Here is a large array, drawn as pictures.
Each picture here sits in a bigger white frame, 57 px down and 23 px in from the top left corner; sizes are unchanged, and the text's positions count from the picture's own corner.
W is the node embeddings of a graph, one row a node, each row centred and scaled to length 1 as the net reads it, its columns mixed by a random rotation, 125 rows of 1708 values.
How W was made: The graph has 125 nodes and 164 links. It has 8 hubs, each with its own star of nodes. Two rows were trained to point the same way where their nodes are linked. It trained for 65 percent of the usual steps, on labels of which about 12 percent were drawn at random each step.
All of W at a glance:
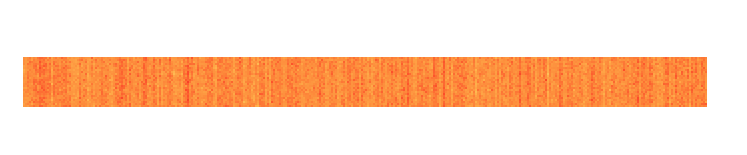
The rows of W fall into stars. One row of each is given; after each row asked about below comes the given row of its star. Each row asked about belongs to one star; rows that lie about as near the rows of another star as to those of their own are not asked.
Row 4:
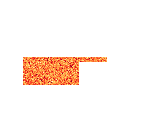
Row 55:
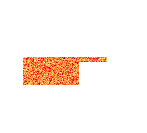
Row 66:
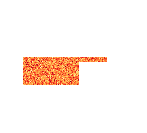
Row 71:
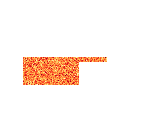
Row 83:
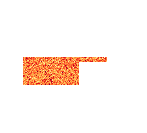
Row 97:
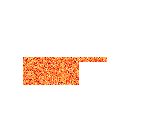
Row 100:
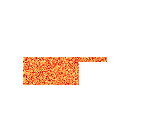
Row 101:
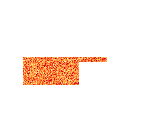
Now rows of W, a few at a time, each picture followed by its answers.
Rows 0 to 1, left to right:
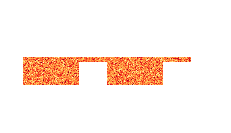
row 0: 97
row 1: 55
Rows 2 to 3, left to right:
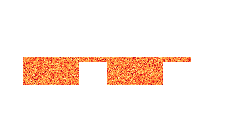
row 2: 55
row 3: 83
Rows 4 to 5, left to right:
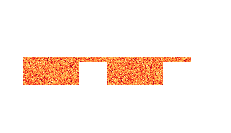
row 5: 4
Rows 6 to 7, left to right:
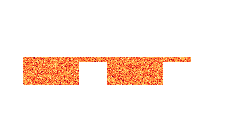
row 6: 66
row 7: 71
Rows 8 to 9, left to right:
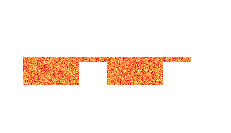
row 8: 55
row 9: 4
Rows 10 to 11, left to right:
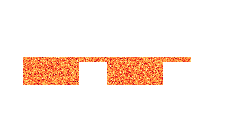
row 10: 71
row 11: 66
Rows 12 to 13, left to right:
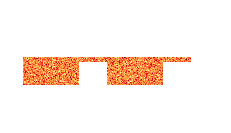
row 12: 97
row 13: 101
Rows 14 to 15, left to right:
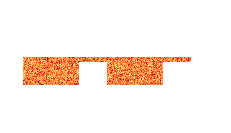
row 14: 97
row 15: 4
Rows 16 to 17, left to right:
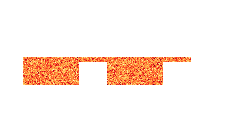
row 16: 100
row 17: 4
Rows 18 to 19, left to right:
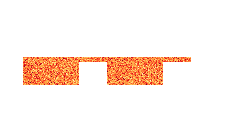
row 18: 100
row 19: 55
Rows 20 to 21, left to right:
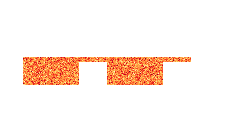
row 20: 83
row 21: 66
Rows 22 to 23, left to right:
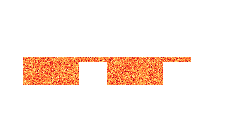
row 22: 101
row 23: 100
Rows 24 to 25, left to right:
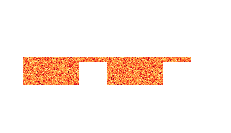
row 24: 97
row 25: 97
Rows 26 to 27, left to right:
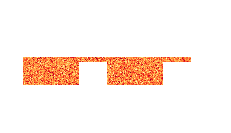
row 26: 4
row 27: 100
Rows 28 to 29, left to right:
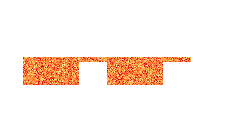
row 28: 97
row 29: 55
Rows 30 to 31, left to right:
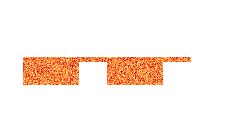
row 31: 66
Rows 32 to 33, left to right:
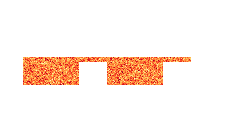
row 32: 4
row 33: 66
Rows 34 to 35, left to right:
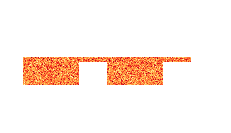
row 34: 101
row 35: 101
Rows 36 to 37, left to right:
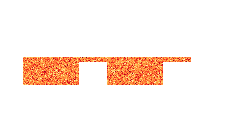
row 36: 66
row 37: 55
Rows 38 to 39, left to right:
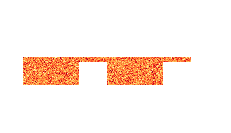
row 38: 101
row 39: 4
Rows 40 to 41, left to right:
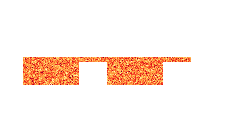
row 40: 55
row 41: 101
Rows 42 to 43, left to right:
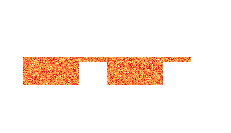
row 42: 55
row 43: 71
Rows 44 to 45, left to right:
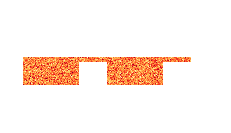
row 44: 101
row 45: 97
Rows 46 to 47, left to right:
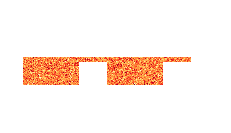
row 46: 71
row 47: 66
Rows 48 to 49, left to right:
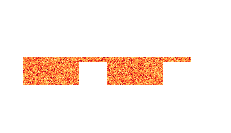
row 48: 101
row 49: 71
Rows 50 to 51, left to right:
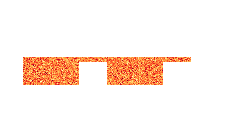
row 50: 66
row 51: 55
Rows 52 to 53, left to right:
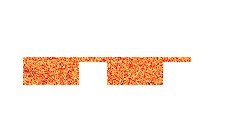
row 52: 4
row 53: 100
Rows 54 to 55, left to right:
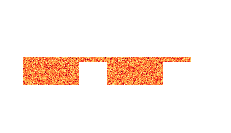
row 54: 71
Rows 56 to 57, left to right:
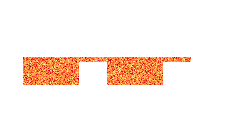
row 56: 66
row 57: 66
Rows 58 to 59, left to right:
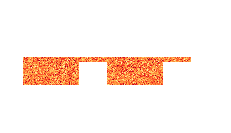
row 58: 4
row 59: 83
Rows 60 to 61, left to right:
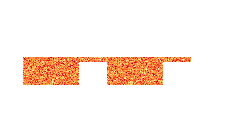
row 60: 101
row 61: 101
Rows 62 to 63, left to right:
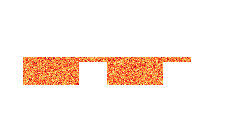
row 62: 83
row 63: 100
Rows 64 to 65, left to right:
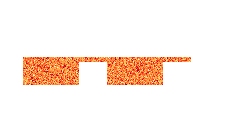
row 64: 55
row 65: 101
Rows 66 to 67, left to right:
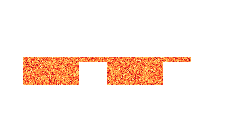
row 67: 83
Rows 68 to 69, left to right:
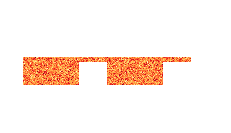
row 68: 97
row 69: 55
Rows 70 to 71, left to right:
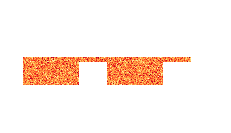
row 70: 101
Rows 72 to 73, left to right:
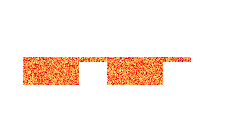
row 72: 71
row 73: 101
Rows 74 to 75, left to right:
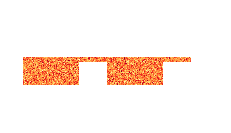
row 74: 4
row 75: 83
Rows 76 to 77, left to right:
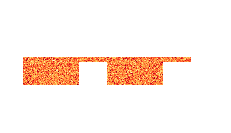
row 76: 66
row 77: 4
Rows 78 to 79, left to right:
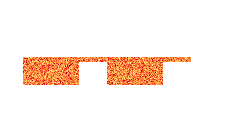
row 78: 66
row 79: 71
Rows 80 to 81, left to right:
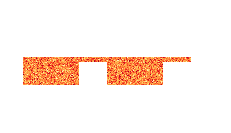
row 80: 101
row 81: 100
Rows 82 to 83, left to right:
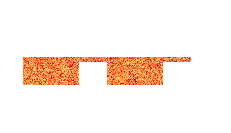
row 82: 97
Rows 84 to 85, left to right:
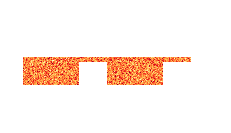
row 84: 83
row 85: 83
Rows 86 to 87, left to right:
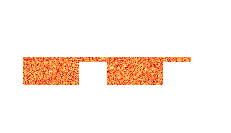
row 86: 66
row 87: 83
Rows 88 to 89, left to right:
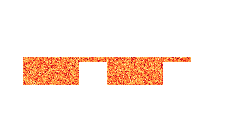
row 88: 71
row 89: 100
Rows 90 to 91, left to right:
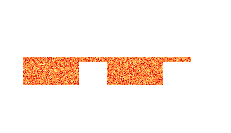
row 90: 83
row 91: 71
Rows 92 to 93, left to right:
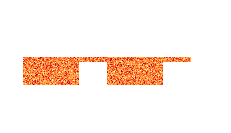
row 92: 100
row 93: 66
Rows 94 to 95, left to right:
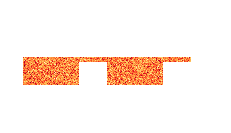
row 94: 101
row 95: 55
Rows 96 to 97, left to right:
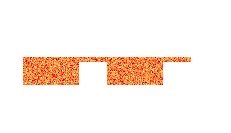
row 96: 55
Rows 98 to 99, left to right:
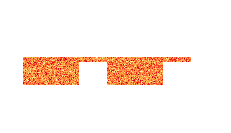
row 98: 83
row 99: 101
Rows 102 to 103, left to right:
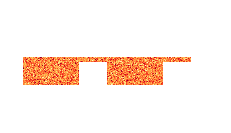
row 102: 55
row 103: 66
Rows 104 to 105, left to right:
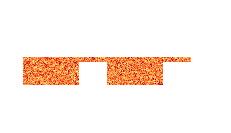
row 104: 97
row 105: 101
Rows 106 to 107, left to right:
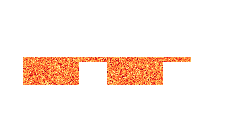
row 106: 55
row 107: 66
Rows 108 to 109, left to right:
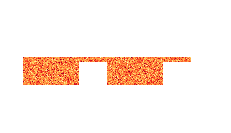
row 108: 97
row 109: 55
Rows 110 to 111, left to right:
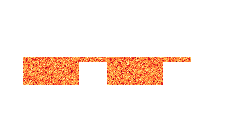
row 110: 66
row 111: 83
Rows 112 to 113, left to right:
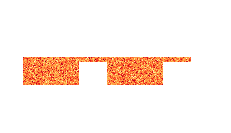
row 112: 55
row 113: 97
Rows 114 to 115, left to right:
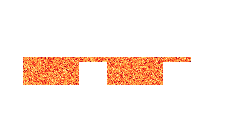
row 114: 4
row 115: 100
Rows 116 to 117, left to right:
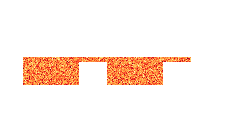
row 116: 101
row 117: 55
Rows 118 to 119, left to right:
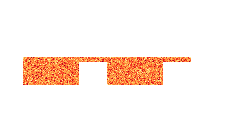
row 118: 55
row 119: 100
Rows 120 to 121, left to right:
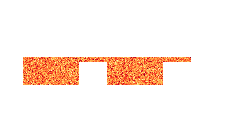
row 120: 100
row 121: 100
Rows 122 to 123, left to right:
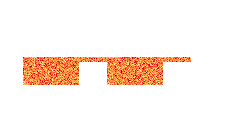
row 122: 101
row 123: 83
